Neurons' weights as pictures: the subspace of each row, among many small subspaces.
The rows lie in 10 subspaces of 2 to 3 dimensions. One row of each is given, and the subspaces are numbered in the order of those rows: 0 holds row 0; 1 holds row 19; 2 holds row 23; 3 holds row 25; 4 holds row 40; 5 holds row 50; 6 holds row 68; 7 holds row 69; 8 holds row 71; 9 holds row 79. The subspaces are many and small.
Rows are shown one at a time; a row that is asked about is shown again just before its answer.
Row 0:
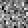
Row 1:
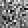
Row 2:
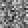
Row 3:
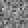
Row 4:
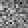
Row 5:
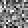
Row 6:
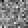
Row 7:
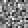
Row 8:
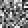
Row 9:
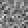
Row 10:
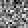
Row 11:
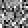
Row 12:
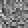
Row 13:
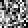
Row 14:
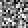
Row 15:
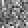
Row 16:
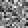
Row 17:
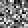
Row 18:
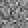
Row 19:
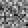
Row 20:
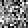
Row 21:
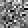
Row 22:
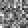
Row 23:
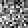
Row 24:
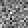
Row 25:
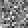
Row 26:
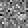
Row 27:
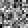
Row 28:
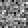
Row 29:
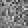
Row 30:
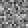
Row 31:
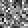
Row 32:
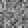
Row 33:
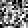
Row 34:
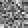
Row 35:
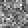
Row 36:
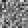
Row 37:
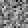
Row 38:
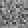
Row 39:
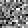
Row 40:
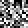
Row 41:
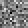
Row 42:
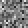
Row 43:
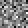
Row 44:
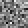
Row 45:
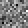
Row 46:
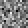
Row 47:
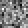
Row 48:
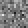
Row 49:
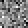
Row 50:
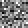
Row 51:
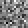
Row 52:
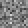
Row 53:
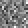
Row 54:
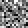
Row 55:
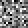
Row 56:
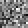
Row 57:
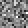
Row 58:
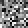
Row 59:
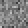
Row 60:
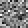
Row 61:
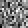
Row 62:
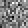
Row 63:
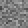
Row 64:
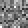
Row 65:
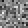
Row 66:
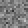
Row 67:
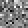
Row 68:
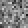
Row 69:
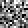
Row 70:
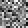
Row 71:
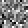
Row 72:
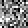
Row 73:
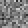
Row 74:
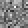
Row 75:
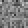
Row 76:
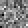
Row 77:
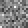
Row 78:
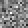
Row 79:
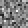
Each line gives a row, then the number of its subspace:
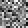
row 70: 1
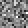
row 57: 0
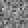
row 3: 0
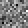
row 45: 8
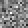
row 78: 3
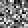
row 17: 4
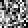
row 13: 5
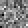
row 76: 5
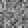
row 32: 8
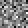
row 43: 0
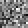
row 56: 4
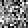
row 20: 2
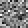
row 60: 1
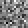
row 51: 7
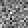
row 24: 3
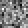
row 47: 6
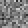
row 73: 4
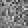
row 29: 6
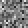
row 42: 8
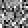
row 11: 8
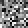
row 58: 3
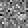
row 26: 1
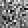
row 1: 9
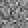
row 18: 9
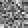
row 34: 5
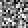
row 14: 0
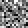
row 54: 1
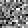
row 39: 4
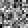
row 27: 7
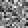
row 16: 1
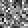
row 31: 4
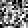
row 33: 6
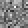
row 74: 9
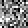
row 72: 2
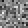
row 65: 5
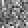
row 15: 2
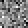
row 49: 5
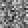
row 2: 6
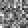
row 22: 7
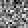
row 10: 7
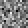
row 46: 9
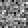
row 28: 5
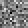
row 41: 3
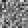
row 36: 8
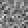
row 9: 0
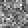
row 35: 4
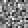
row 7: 8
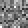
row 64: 7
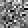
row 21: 9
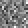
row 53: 0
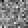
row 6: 5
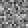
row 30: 1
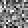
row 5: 8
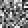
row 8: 9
